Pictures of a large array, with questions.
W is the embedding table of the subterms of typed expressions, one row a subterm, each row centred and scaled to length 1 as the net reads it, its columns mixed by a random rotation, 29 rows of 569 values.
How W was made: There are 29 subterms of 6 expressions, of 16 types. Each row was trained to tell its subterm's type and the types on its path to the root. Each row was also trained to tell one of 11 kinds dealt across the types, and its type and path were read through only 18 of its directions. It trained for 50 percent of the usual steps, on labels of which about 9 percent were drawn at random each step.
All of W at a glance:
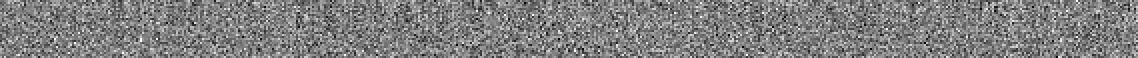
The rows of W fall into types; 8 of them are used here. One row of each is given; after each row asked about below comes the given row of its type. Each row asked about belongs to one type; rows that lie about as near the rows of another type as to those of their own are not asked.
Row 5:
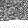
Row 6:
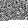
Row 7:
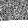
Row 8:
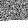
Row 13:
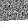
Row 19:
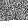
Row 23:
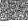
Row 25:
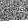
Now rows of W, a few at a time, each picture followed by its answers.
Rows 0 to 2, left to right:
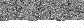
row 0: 13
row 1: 19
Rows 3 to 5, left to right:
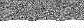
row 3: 8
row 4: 25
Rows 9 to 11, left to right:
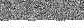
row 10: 8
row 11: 19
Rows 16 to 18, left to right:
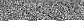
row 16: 5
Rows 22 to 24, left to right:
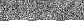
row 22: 5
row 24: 25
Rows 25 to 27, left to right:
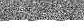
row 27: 13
